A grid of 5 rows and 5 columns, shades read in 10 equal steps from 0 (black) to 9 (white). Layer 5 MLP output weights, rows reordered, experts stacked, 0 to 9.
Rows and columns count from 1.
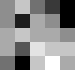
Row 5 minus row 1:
-1 -7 3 7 6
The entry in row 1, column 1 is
5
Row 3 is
6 7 6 6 5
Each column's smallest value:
4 0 4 2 0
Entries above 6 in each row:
1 0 1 3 2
